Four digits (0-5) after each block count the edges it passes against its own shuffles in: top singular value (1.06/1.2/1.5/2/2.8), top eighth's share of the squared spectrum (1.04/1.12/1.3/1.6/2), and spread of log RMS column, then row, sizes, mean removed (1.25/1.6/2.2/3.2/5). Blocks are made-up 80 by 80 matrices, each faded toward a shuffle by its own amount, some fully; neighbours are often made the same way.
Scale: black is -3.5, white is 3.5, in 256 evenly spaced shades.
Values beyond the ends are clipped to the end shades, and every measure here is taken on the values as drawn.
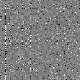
4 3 2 1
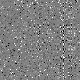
4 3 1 1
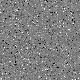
2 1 0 0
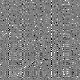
5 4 3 2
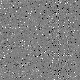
3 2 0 0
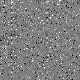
3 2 1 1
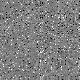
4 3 1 1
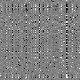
5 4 3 2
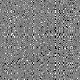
5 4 3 2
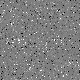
0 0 0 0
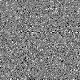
3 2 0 2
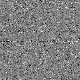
2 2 0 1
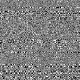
4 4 1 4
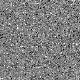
2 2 0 1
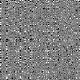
4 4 3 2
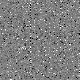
3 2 1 0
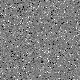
1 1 0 0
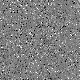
2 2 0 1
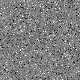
0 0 0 0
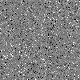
0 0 0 0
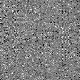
3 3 2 1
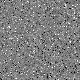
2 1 0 0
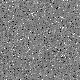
1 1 0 0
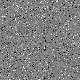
2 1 0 0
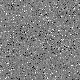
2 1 0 0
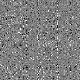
4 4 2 1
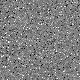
1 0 0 0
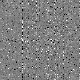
4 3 2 1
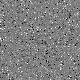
0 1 0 0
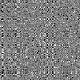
5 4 3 2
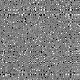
4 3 2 2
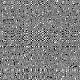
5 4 2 3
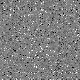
3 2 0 1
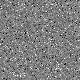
0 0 0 0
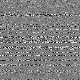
2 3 0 4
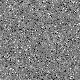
0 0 0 0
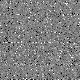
1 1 0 2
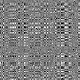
5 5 4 4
